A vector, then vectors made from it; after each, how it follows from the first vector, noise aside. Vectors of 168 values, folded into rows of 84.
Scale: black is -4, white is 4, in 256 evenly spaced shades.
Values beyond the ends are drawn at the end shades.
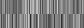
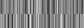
sign-scrambled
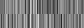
sign-scrambled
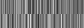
sign-scrambled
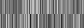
copied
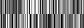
scaled up
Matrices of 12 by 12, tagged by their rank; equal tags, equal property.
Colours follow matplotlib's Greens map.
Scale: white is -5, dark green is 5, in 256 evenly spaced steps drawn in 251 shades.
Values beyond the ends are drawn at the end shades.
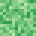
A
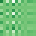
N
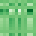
N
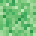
A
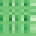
N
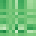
N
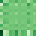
N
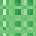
N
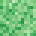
A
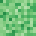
A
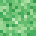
A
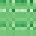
N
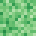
A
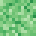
A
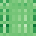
N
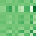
N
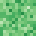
A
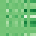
N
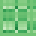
N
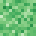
A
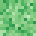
A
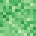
A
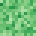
A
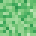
A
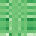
N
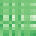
N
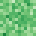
A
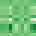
N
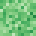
A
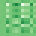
N
